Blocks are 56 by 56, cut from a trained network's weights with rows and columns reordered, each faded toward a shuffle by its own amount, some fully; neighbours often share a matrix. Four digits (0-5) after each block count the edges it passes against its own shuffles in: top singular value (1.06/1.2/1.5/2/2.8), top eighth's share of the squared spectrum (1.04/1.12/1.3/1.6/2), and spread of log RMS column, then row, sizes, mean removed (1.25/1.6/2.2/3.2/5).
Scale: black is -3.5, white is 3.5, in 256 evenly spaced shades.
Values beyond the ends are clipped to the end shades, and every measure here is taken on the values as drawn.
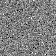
0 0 0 0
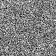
0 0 0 0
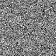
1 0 0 0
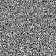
3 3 0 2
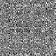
3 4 2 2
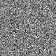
2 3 1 1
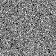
1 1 0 0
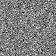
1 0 0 0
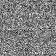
2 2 0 1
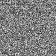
0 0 0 0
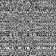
4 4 1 3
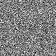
0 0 0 0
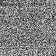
2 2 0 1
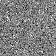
0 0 0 0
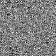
3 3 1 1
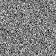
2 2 0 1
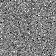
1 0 0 0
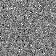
0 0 0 0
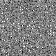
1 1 0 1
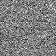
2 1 0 0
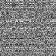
4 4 0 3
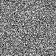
2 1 0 0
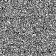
1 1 0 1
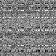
4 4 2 3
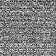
4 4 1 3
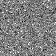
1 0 0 0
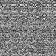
3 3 0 2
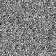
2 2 0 1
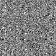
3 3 1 1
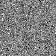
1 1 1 0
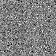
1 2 0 1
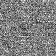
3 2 0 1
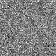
1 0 0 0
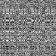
4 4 1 3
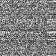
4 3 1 2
